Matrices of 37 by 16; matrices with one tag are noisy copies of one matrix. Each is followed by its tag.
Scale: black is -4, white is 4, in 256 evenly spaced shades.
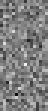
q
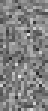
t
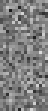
t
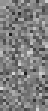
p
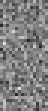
q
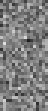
q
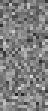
q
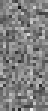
t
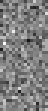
q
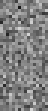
t
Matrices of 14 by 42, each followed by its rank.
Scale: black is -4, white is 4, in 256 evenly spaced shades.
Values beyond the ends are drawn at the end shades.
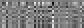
two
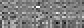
three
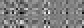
two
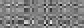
two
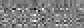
three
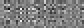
three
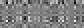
two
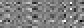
three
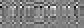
two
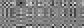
two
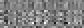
three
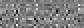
three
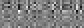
two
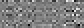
three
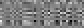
two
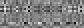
three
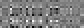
two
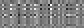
two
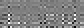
two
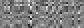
three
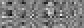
three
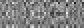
three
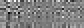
three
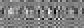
two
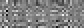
three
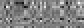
three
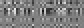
two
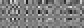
two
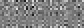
three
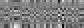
two
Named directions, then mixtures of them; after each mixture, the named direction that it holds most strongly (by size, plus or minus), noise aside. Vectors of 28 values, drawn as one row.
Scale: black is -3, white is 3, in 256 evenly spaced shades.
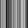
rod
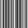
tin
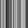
rod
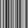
tin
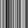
rod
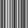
tin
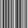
tin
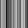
rod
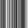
rod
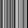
tin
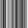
rod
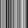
rod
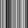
rod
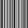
tin
